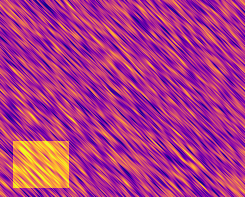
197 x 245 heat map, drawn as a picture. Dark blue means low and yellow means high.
Mirror symmetry: none. Average level on the scale: 40%. Ninth with the highest average: bottom left. Grain: diagonal, down to the right. Odd patch: higher, in the bottom left.
